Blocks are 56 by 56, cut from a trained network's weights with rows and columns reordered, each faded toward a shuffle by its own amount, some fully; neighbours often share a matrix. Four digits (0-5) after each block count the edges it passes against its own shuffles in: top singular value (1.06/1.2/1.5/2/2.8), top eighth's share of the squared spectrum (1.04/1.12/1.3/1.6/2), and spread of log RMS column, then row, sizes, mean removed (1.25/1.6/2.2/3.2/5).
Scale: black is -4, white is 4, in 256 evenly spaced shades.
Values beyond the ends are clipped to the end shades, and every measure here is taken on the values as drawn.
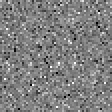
0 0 0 0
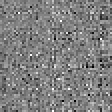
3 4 2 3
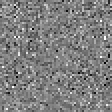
2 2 1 1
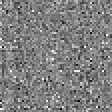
2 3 1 2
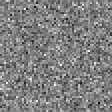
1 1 0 0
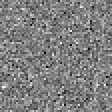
1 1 0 0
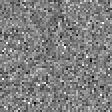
0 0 0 0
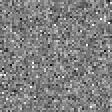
0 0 0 0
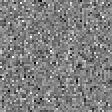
0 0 0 0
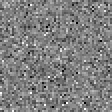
0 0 0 0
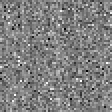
1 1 0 0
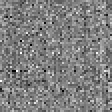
2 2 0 1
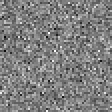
2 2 0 1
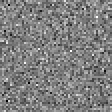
1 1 0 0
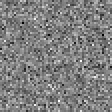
2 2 1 0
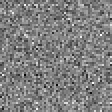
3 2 1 1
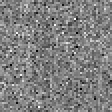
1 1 0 0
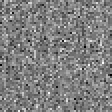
1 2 0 1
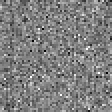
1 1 0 0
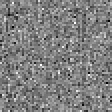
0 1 0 1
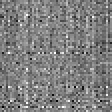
3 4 0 3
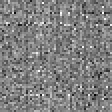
2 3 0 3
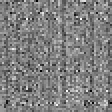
3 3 1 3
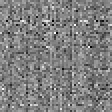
2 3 0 2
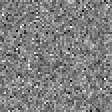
1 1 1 0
